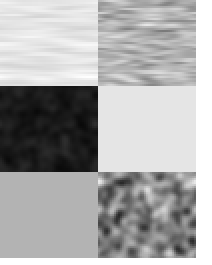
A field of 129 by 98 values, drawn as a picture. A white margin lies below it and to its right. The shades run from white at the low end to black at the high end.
It is made of 3 by 2 panels. Panel 1,1: very low, streaked across, faint in contrast. Panel 1,2: low, streaked across. Panel 2,1: very high, blotchy, faint in contrast. Panel 2,2: very low, flat. Panel 3,1: low, flat. Panel 3,2: middling, blotchy, strong in contrast.
